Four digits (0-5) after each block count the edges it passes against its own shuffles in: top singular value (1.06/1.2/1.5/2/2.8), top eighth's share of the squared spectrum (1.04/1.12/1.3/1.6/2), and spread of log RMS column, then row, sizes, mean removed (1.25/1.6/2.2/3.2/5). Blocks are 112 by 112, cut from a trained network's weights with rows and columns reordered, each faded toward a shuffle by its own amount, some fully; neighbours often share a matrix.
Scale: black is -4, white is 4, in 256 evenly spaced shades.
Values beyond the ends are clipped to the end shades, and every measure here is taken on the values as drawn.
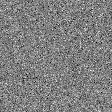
0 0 0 0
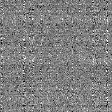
3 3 3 0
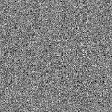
3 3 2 1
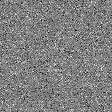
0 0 0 0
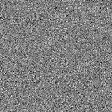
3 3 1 1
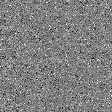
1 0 0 0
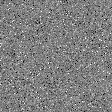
0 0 0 0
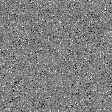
1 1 1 0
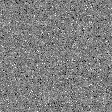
1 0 0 0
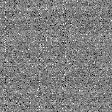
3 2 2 0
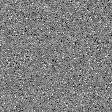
0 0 0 0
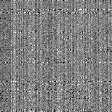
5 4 1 4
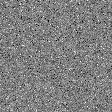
0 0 0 0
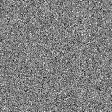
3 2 0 0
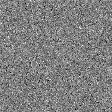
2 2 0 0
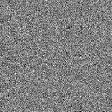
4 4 2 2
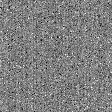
2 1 0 0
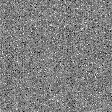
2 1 0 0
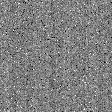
1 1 0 0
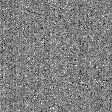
2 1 0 0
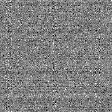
3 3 3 0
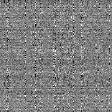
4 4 4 0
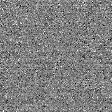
2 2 2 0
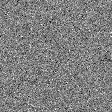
1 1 0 0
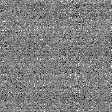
3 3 3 0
